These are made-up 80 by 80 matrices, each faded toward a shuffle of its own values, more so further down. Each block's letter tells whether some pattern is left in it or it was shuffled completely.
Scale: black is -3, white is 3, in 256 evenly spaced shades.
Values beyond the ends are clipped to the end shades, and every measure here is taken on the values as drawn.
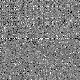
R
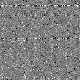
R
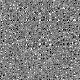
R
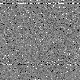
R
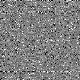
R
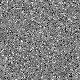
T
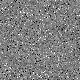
T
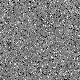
T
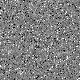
T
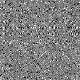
R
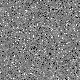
T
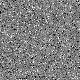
T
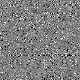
R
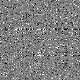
R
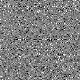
R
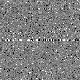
R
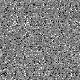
R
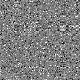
R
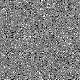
R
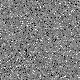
T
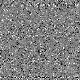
R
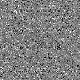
R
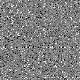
R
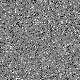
T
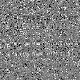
R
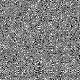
R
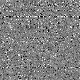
R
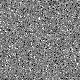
T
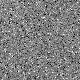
T
